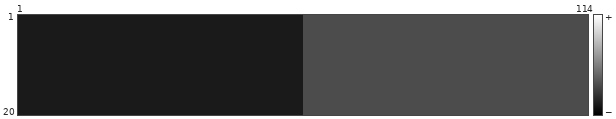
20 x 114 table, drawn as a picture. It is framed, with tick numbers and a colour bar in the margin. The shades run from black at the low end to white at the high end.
The table splits into one row of 2 panels. Panel 1,1: very low, flat. Panel 1,2: low, flat.
